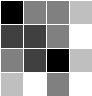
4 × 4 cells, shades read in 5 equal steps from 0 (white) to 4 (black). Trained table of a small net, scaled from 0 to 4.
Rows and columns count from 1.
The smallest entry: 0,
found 3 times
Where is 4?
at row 1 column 1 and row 3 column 3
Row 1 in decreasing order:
4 2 2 1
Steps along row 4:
down up down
